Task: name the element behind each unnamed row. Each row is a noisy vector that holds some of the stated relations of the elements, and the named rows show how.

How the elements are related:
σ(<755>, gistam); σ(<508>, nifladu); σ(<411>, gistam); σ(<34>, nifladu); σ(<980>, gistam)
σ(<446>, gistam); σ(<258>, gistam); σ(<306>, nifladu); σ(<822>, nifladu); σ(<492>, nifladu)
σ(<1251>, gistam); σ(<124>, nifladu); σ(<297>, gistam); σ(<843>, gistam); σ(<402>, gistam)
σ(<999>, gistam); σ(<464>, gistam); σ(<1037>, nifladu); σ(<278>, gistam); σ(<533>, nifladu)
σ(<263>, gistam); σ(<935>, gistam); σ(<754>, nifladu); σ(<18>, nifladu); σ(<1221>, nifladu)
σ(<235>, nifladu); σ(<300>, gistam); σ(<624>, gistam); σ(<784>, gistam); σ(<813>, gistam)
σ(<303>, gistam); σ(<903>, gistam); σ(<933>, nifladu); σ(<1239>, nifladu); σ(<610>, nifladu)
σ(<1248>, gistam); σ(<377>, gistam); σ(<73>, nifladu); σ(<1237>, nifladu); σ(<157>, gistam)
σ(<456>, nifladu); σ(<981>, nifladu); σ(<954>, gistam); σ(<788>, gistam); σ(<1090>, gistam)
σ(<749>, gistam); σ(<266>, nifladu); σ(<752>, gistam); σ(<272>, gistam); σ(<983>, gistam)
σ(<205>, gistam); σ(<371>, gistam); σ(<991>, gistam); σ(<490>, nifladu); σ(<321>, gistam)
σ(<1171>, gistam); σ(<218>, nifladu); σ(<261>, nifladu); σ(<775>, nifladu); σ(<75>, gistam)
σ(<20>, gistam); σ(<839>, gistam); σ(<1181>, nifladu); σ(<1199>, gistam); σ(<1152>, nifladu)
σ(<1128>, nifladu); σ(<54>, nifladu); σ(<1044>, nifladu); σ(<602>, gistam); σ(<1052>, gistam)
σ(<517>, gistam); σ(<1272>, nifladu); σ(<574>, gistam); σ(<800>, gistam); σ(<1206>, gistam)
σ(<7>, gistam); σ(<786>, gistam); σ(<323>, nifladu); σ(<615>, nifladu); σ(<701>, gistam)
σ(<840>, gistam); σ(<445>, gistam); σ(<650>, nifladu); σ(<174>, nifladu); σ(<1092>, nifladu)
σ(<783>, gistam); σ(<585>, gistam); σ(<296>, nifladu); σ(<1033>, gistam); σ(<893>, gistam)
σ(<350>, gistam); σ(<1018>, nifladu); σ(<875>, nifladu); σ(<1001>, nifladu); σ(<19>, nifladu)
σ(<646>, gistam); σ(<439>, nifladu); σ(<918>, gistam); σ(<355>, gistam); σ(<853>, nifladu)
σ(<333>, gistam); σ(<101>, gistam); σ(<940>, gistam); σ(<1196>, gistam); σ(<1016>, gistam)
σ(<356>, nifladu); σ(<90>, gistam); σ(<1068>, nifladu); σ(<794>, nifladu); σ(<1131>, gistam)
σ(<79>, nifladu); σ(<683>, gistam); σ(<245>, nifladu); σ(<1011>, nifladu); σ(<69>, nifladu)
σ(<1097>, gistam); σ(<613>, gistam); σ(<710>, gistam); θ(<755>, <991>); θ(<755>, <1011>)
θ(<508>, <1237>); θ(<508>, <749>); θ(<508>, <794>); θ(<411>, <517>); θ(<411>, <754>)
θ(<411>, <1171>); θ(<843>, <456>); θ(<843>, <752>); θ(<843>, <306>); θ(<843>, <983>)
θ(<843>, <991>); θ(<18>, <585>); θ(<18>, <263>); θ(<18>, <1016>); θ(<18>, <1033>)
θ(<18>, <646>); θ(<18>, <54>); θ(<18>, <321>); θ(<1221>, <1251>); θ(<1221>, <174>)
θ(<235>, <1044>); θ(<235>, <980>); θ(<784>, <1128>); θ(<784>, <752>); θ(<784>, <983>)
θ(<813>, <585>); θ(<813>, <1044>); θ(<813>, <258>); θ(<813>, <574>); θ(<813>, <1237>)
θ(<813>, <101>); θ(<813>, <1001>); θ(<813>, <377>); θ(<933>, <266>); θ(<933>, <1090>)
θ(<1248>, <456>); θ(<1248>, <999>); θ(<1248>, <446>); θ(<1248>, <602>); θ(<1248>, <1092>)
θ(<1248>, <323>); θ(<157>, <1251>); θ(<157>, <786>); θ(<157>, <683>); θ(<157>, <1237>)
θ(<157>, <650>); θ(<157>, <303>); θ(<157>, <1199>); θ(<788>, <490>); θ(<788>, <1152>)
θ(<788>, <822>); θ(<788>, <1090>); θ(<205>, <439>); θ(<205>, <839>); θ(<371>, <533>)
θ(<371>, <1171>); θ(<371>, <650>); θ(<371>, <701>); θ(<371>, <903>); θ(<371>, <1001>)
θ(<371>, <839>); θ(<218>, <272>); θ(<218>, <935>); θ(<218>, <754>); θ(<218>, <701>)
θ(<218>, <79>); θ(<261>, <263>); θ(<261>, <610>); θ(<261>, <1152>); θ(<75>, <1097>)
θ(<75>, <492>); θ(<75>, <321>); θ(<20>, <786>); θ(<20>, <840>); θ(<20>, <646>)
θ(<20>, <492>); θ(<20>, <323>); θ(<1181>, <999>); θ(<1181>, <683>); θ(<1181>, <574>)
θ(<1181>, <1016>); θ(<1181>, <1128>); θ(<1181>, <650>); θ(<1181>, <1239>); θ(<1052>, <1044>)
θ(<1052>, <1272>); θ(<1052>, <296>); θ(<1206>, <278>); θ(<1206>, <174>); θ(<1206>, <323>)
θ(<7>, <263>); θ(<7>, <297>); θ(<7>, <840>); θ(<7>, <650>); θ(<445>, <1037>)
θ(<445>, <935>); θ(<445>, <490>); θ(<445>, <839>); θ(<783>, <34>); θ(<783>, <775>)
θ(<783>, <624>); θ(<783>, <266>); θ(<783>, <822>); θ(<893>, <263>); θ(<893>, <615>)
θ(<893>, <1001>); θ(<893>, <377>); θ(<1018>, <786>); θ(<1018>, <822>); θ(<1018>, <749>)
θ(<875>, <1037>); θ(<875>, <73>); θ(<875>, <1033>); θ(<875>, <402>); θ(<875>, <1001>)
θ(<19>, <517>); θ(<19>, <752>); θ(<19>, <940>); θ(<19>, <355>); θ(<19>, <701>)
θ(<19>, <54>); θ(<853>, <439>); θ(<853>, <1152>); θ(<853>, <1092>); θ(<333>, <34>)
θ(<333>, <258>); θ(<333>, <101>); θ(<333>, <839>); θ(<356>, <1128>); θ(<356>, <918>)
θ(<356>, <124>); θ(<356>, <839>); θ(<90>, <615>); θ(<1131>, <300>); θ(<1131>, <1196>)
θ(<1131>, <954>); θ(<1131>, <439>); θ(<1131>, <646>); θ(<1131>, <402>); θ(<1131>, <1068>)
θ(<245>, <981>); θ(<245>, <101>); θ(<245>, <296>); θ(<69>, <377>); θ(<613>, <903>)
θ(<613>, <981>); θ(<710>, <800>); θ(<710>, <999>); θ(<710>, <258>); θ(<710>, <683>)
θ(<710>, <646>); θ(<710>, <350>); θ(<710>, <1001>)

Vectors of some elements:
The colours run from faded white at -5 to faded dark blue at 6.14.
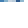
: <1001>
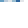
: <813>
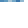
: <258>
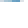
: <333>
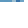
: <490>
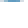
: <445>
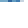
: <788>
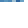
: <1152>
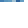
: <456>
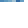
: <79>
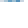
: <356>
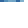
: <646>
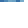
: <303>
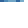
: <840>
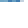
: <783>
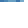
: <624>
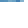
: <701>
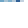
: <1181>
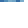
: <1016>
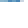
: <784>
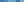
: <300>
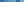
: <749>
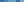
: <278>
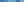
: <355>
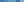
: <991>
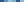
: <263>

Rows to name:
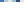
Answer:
<893>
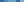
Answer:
<1251>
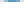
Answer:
<205>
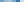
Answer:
<1052>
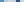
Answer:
<69>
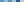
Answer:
<1221>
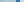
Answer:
<245>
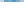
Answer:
<839>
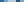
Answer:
<615>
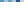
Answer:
<261>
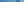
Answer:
<983>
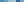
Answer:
<296>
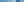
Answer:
<1037>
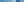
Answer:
<754>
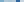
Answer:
<875>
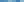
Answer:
<903>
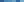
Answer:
<786>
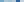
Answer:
<235>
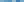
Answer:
<439>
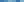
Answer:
<402>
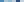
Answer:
<18>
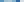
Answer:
<710>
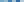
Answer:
<933>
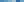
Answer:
<533>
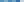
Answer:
<1248>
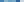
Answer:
<157>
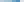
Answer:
<371>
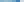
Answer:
<613>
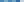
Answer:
<1206>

